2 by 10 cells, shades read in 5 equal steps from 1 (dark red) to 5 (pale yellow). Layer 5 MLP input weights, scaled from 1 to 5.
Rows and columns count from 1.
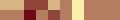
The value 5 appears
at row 1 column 7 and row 2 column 7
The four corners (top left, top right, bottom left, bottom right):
4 3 3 3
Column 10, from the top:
3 3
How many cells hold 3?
11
